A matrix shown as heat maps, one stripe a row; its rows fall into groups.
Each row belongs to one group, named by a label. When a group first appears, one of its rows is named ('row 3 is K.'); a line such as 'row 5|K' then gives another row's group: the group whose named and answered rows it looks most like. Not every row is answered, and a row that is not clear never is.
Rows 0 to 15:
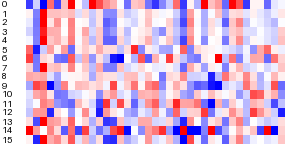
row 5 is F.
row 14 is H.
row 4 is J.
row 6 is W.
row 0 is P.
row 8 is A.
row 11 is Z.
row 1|J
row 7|J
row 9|A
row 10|Z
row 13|J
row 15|J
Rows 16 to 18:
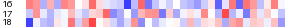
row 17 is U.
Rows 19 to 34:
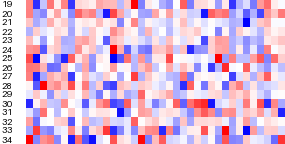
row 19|F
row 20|H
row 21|F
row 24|H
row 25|W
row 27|F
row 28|J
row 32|F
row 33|U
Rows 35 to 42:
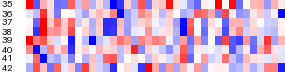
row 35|W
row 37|J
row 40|F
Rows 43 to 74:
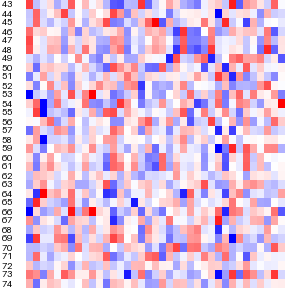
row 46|H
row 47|H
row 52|F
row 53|P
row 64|J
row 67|W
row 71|U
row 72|F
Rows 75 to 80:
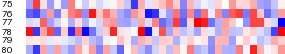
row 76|P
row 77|Z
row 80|P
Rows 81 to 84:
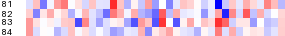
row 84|W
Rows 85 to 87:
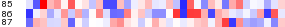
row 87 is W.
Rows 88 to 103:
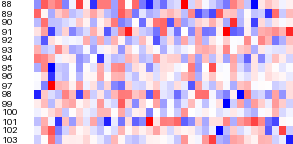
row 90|U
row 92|P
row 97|J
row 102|A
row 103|Z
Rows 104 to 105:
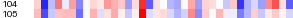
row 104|F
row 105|F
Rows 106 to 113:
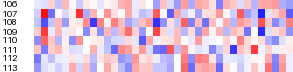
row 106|Z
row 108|P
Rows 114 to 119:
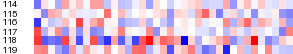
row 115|Z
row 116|P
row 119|A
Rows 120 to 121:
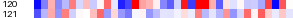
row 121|P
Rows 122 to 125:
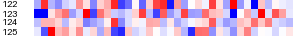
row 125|J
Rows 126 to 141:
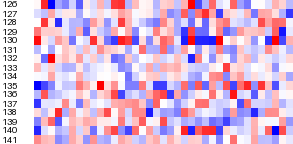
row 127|Z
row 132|J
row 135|P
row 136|U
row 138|F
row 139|A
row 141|A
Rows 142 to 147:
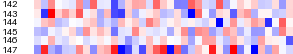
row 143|J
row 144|A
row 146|Z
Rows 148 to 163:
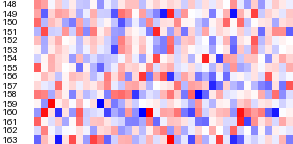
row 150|W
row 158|H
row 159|J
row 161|W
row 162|U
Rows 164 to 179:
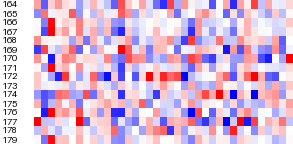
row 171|J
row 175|F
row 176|J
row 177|W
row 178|U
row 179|J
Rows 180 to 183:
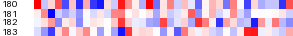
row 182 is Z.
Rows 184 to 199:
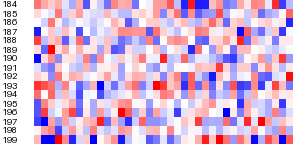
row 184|H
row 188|W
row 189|J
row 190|A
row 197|P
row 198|A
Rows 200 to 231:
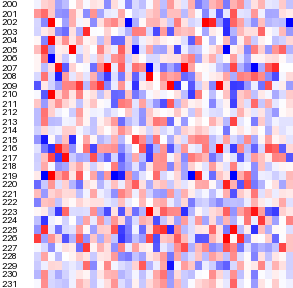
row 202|Z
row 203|A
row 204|J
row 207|F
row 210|J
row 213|U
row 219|J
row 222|A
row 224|P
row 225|U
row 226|W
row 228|U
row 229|A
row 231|U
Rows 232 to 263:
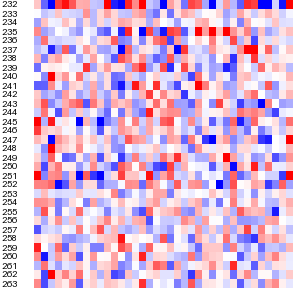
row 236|U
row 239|A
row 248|J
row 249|W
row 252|A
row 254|A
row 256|F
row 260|F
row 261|U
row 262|J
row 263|F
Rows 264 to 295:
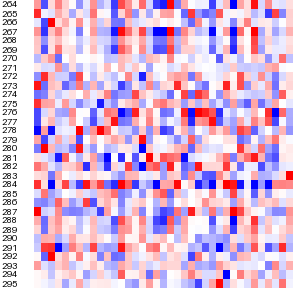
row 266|J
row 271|F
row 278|P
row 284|H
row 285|U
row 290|A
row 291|A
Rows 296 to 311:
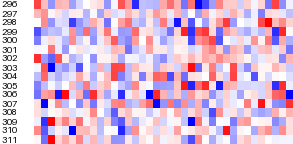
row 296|H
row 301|Z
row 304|U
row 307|P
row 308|H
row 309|J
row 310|W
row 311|J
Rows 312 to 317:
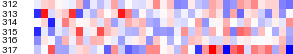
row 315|P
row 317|Z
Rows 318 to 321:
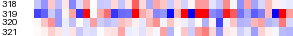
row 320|A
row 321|Z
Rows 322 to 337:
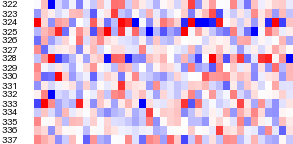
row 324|H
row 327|F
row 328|Z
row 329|H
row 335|W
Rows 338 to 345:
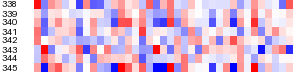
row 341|F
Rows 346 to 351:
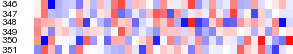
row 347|U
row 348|H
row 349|H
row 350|P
